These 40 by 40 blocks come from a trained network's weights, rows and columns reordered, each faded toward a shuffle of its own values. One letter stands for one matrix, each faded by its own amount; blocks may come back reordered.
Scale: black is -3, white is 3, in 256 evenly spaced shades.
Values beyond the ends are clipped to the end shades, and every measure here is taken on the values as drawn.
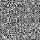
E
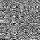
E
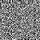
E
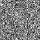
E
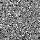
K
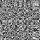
E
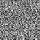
E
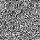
E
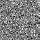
K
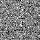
K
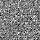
K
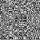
E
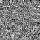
E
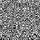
E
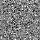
K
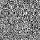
E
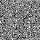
K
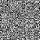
E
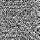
E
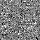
K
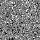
K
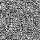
E
